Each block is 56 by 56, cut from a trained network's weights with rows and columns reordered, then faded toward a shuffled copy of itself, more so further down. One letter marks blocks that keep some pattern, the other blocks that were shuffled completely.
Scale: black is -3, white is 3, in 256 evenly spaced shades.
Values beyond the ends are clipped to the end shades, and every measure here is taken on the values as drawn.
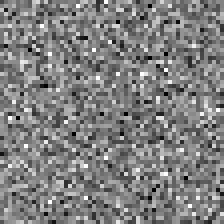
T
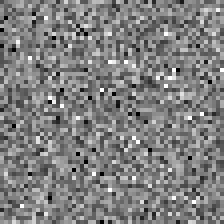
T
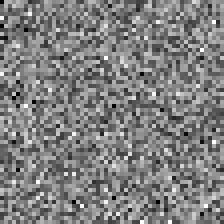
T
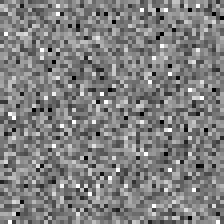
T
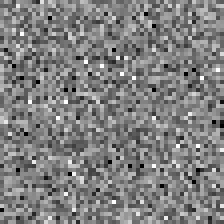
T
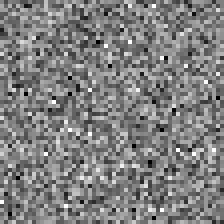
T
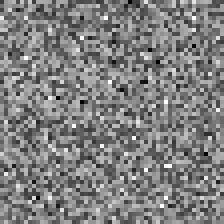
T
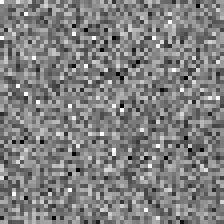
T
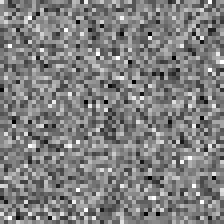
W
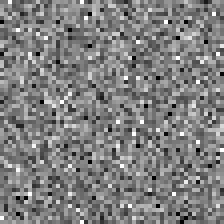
T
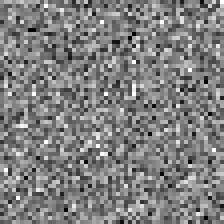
T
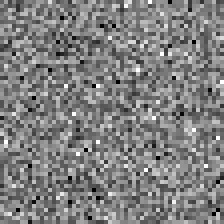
T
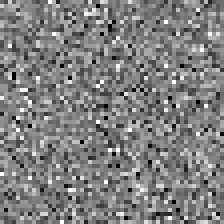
T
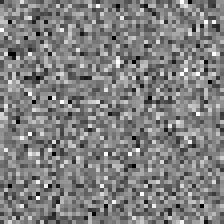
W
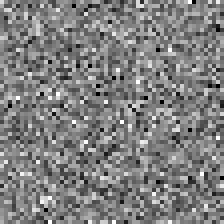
T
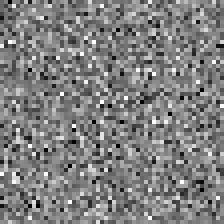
W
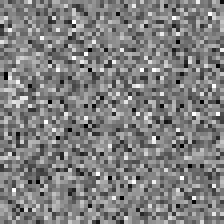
W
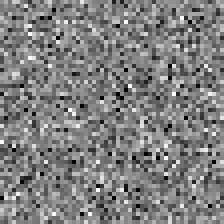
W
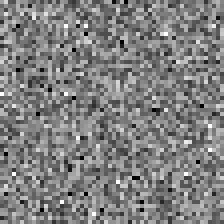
T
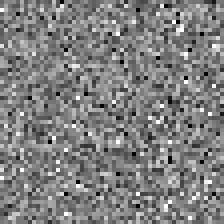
T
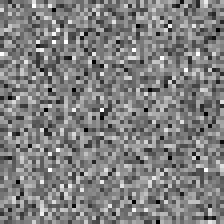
T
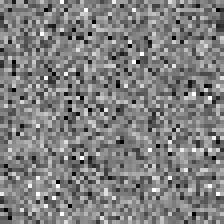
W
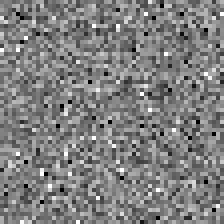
T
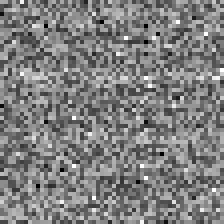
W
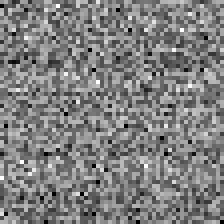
W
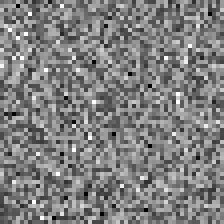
T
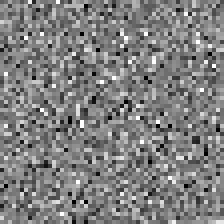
T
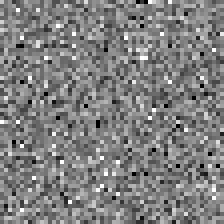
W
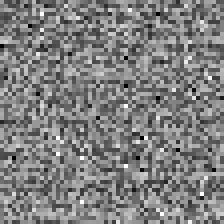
W
